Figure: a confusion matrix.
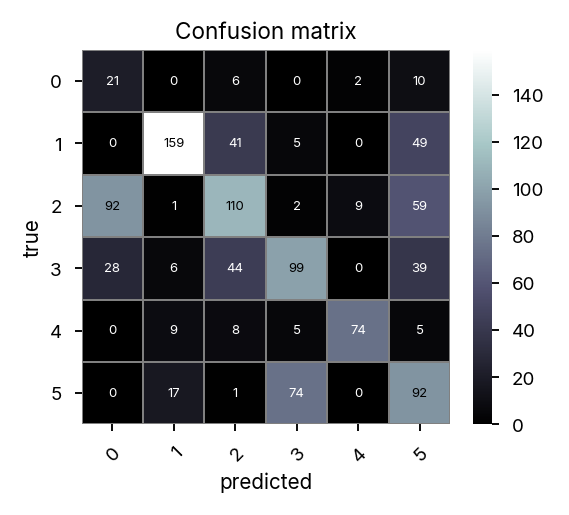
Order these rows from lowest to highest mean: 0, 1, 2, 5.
0, 5, 1, 2
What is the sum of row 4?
101
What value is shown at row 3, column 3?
99
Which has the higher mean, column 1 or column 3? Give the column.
1
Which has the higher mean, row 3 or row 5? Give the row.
3
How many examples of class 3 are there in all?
216
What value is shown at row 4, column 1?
9
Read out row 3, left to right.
28 6 44 99 0 39
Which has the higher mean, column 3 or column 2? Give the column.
2
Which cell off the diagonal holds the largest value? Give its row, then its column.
2, 0
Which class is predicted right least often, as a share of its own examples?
2
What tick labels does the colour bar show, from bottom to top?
0, 20, 40, 60, 80, 100, 120, 140
